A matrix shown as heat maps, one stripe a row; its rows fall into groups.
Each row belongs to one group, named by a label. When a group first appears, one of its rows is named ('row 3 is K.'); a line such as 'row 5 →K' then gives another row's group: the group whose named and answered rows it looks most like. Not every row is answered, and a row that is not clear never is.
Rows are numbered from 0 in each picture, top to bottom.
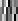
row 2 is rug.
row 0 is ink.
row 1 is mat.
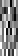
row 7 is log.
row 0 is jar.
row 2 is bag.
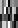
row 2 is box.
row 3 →bag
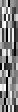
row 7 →bag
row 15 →mat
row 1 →bag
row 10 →ink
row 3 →bag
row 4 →mat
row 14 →log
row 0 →ink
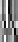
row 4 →rug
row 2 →ink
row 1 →ink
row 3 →log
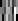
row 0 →log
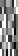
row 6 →bag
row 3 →bag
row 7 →mat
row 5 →ink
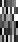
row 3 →box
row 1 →mat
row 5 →mat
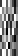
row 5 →bag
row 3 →mat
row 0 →bag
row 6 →ink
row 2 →log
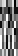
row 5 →mat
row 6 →mat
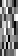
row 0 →bag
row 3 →bag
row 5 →ink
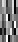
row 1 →rug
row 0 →rug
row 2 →ink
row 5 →ink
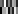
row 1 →log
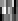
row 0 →rug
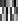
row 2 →jar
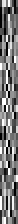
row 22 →rug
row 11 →ink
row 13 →ink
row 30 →jar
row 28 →mat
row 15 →log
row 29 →mat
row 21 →mat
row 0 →bag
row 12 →mat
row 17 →bag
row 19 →jar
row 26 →rug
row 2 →jar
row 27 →bag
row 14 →bag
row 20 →ink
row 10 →ink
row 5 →log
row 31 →bag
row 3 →jar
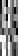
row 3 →bag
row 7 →bag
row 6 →bag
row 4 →box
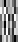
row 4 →log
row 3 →log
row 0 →log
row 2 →log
